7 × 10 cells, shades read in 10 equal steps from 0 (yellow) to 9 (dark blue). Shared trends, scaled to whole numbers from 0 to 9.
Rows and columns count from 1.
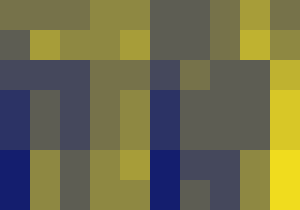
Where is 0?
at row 6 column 10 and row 7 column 10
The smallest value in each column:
5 3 4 4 3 6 5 5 2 0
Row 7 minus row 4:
1 -2 -1 -1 0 1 0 1 -2 -1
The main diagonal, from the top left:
5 3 7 5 4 9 6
